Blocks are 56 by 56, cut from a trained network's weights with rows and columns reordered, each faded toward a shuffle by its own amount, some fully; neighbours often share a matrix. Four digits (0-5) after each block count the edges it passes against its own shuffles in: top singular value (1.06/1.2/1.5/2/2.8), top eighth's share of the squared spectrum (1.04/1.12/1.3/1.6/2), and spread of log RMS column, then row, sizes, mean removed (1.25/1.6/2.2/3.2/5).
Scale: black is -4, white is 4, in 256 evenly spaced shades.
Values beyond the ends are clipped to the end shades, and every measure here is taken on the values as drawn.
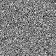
2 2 0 0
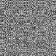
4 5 2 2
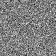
0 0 0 0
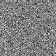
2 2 0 0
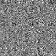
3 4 2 2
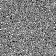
0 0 0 0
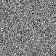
0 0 0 0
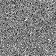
0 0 0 0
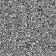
2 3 1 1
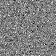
0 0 0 0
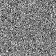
1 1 0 0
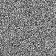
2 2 0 0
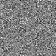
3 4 2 1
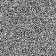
2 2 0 0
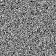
0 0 0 0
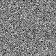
1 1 0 0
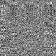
3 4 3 1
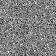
0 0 0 0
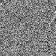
3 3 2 0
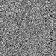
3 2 1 0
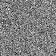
1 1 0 0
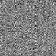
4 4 2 0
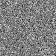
1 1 0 0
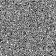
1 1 0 0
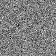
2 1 0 0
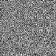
3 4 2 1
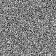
1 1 0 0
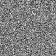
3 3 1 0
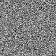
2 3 1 0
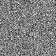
2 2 1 0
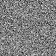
1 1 0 0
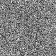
1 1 0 0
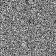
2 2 0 0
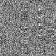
3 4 2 1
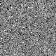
2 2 0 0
